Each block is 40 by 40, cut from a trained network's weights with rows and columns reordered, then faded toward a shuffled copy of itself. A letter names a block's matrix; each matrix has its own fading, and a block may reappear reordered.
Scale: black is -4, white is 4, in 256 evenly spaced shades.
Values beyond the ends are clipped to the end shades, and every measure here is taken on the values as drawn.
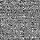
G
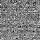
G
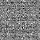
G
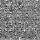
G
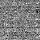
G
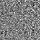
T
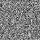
T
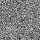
T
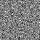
T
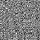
T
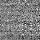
G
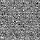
G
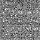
G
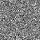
T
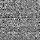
G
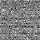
G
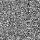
T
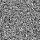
T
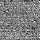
G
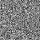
T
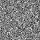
T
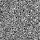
T
